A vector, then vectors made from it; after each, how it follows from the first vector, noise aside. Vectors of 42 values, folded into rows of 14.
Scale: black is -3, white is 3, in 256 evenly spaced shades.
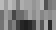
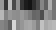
reversed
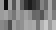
reversed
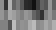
reversed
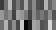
sign-scrambled
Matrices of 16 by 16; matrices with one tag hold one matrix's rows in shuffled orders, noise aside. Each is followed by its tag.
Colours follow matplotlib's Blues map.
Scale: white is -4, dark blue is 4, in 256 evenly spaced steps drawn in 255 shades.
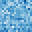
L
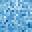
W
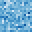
L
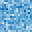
L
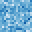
L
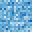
W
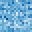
W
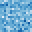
L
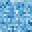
W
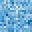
W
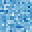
L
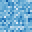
W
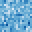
L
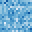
W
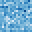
L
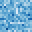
W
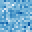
L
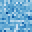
W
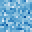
L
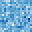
L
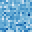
L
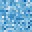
L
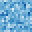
L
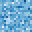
L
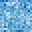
L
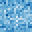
W
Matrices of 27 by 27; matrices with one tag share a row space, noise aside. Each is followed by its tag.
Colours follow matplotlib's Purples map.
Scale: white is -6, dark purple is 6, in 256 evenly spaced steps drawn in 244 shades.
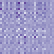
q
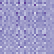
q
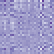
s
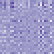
s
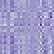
s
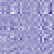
s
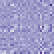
s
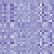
s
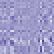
s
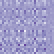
q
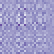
q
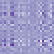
s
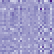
s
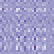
q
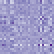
s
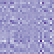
s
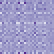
q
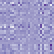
s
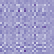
q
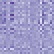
s
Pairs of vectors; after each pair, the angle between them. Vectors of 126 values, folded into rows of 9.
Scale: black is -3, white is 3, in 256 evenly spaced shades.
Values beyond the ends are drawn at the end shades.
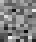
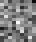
partly aligned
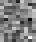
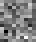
orthogonal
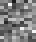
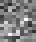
partly opposed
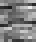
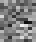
partly aligned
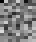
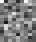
nearly opposite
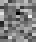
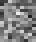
nearly opposite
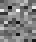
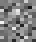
partly aligned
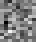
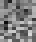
nearly parallel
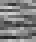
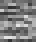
nearly opposite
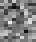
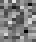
nearly parallel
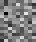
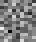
orthogonal
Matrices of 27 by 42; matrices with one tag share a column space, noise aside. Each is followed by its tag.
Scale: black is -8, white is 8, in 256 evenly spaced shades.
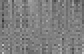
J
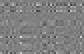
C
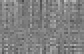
J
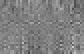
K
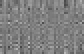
K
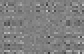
C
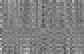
J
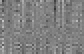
J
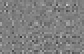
C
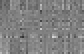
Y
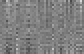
J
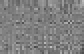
K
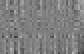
Y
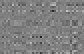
C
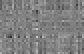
Y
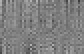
J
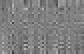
K
